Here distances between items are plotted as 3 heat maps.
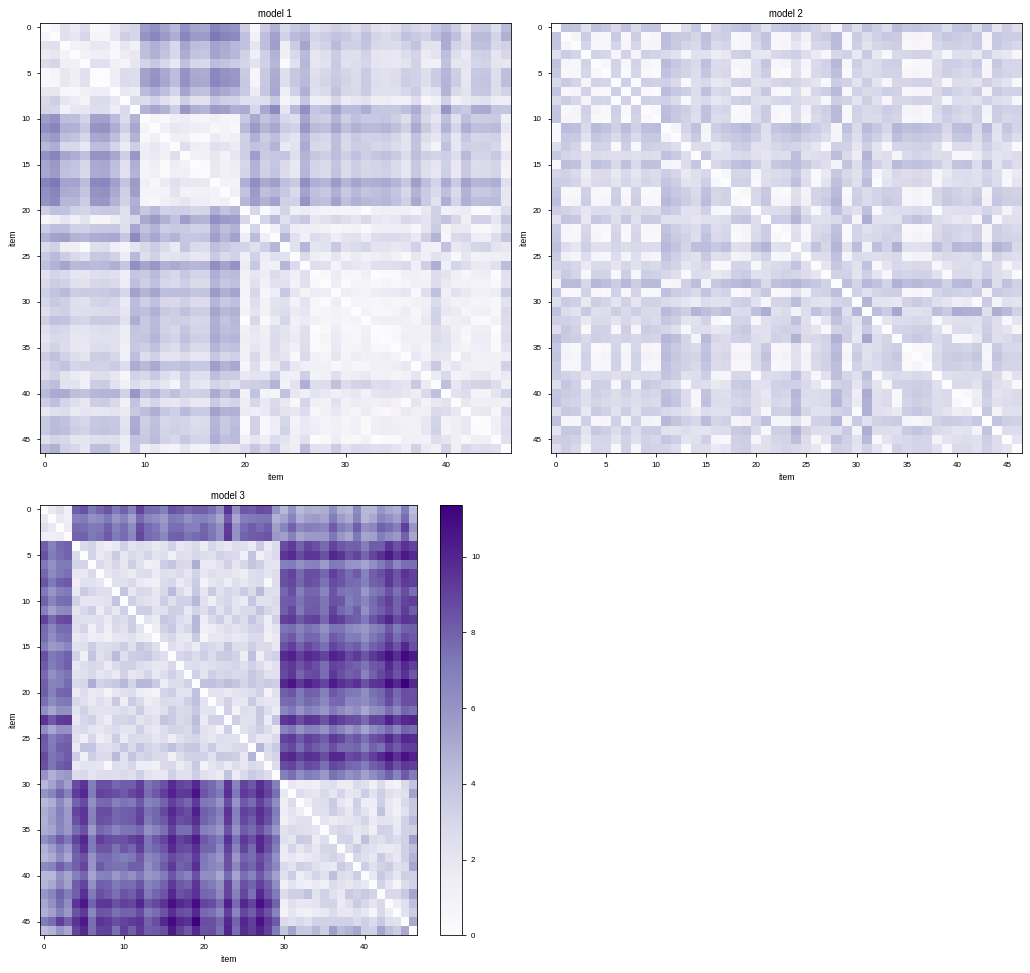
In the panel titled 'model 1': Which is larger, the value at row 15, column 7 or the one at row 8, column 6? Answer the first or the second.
the first
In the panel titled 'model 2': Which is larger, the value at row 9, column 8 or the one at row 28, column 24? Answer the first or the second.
the second
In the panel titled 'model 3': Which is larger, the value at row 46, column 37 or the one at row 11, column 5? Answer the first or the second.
the first
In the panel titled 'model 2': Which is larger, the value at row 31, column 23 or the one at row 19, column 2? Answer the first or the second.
the first
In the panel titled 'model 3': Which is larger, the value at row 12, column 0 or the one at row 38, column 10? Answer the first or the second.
the first
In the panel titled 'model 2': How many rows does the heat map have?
47
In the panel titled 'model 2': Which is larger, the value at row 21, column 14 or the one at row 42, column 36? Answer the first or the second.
the second
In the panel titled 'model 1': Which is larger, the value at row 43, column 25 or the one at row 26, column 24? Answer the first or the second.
the second
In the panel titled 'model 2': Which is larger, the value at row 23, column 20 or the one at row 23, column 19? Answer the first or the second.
the first
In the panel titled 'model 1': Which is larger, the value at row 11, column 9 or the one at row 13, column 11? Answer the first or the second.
the first
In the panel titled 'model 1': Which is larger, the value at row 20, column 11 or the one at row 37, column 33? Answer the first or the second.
the first
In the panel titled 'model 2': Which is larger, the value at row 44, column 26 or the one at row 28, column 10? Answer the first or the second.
the second
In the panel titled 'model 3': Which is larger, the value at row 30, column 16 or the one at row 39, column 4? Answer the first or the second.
the first
